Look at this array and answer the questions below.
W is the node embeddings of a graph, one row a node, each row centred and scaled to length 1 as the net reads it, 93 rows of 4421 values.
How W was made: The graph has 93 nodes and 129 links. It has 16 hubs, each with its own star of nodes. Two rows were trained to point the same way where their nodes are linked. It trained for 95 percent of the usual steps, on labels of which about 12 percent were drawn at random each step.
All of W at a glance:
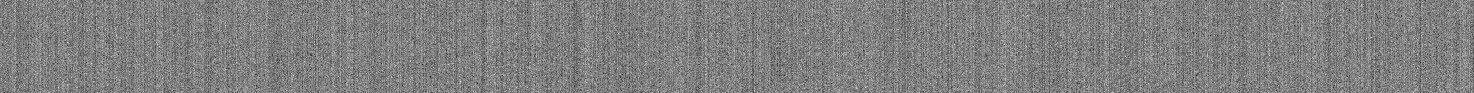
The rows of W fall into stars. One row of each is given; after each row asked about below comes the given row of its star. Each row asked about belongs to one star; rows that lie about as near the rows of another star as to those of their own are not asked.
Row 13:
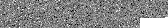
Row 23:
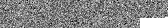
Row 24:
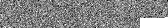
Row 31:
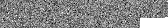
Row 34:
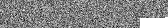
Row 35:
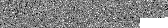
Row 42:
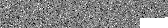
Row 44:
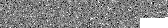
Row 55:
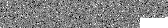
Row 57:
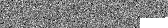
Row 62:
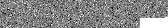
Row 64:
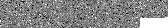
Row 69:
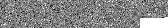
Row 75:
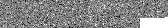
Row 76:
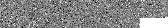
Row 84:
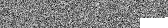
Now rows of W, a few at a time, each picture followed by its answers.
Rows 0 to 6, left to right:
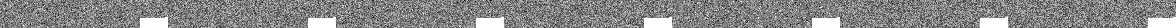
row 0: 55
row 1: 31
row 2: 35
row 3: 24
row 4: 24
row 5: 76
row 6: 44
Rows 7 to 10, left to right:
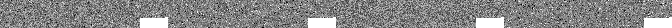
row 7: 84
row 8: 69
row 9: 35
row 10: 55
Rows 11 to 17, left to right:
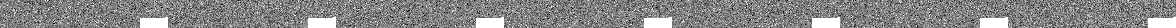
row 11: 57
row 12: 55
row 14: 76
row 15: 35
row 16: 42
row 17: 84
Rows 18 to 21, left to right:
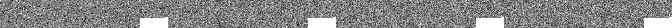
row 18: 35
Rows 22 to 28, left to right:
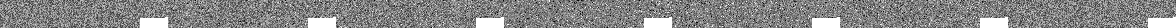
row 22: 57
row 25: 13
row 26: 57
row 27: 84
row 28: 84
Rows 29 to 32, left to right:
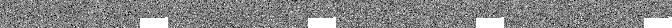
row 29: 75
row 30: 75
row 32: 44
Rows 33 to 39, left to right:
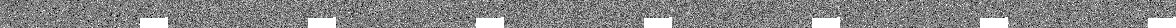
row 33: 34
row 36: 34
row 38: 34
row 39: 76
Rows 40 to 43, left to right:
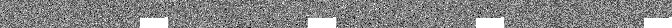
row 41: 42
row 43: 24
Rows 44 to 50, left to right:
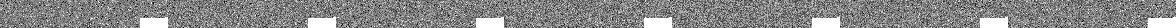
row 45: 76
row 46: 42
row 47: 57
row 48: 64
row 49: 76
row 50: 57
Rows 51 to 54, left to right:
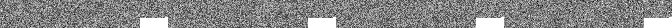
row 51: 23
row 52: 75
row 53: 55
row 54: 55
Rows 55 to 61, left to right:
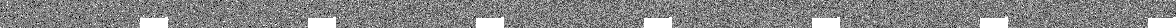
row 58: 13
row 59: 24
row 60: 84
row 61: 13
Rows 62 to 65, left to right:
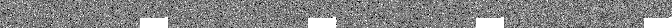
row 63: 31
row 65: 62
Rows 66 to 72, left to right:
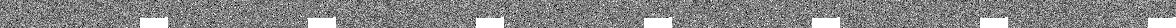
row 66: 23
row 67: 62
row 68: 24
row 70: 24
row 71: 64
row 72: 44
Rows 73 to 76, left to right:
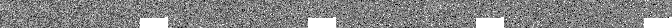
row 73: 57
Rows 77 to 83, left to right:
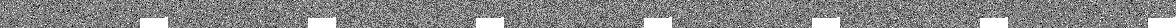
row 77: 76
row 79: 42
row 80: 62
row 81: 64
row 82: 42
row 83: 69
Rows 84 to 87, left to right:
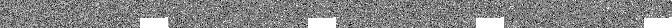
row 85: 44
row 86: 69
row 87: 55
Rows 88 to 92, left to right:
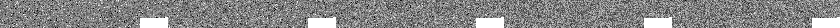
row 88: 31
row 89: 42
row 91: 69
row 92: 34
